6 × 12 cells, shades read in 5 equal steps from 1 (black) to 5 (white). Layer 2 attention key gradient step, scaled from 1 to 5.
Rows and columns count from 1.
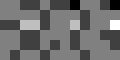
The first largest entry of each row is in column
1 1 12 1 1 1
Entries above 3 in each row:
0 0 4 0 0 0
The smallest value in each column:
2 2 2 2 2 2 2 1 2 3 2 1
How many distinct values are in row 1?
3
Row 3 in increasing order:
2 2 2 2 3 3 3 3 4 4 4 5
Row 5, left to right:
3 3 2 2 3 2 3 2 3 3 3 2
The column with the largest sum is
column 10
